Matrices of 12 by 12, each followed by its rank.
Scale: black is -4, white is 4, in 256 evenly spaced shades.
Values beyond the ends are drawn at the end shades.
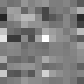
two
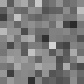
full rank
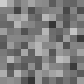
full rank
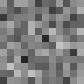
full rank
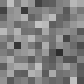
full rank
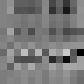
two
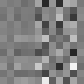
two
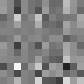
two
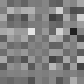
two
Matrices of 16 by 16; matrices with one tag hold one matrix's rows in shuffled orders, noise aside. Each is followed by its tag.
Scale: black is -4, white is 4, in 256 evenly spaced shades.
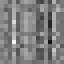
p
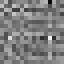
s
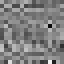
s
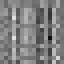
p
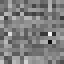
s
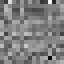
s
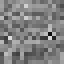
s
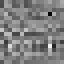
s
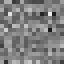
s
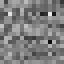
s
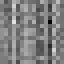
p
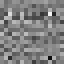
s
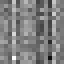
p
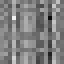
p
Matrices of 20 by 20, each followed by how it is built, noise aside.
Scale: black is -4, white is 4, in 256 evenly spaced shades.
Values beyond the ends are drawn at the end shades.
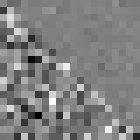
lower triangular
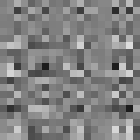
low rank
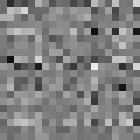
low rank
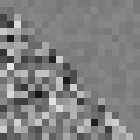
lower triangular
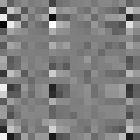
low rank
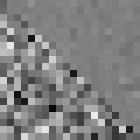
lower triangular
